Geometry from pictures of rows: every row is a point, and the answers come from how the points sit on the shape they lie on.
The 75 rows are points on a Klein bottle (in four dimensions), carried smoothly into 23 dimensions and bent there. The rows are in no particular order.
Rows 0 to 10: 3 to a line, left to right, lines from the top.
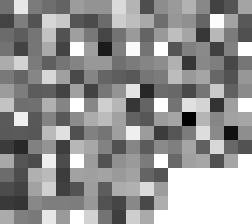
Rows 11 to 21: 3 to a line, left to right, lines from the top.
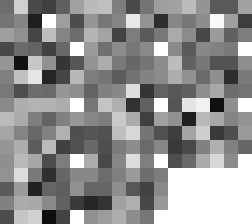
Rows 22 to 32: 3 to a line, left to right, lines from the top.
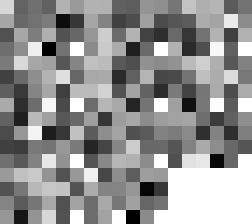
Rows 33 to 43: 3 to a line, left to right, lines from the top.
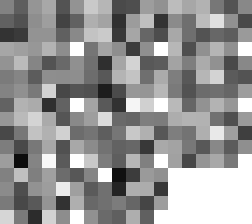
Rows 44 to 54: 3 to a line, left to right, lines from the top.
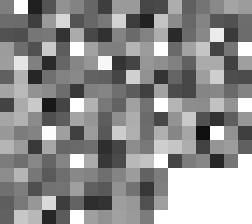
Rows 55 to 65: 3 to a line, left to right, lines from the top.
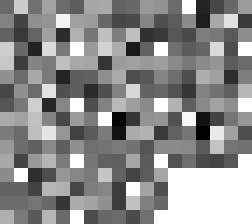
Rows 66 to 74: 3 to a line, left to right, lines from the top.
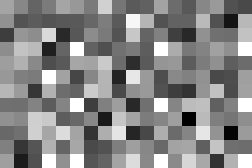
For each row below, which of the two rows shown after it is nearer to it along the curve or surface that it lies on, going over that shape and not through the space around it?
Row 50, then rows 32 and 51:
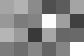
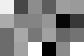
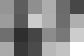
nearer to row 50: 51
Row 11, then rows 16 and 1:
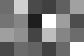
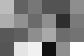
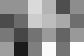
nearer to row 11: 1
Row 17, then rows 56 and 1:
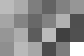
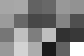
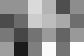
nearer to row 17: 56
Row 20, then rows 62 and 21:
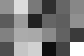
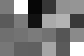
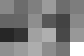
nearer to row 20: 21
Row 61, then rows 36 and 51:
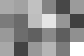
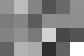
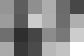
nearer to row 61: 51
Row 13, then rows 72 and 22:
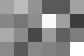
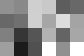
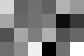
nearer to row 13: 72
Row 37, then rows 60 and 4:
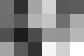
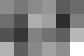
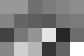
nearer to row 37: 60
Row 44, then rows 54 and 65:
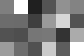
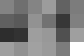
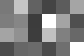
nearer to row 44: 65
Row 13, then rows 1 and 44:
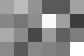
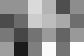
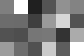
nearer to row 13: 1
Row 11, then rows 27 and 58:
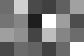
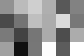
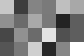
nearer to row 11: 27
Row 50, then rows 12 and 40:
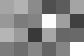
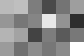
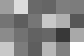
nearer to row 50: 12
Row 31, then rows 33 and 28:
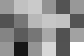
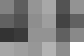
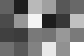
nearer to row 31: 33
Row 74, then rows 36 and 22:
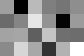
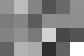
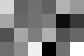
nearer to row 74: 22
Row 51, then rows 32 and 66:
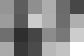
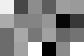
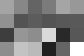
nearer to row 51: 66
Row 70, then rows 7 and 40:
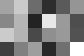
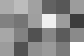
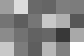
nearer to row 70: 7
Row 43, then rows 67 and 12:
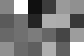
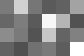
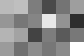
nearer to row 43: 12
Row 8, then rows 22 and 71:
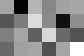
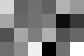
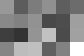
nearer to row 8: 22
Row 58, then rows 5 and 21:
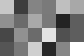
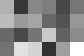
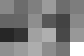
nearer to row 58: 21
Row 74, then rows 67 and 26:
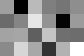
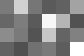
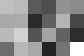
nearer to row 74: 26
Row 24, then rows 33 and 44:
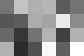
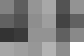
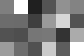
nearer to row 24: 44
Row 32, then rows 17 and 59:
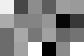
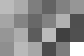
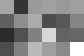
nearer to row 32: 59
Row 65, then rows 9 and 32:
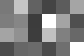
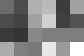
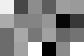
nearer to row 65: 9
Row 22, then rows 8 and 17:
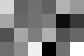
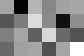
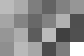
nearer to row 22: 8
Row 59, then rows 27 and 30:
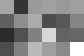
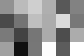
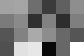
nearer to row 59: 30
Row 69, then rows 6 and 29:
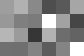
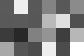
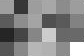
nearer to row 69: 6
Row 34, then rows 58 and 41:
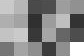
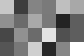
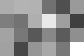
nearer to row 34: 41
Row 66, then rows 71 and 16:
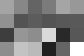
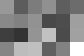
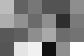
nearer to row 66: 71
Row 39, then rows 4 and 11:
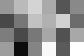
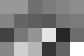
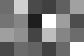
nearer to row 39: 11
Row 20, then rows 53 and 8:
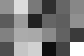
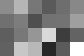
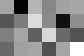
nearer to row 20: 53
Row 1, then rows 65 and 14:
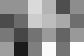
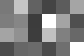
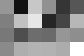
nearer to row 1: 65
